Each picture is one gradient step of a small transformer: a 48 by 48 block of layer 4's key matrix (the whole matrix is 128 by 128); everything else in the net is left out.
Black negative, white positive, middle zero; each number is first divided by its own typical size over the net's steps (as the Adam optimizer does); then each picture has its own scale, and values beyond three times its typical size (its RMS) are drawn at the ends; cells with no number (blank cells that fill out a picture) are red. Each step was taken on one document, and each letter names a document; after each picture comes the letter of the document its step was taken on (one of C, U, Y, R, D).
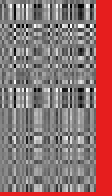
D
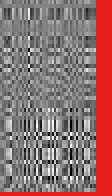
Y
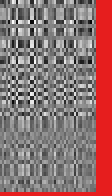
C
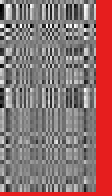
D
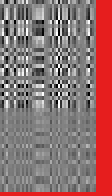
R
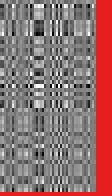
R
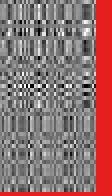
R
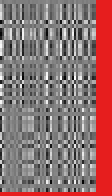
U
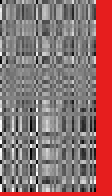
U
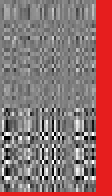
Y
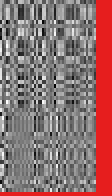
U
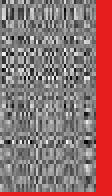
Y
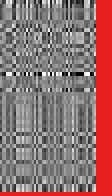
D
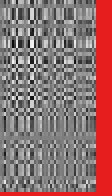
C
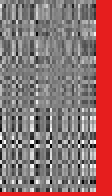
U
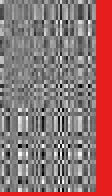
R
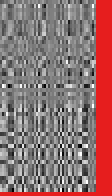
R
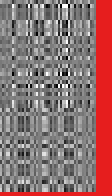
R
